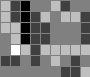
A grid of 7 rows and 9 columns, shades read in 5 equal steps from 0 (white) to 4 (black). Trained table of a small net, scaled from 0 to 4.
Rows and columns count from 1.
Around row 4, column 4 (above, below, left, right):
3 3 4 3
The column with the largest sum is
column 3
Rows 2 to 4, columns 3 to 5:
4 3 1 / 4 3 3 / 4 3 3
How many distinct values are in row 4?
4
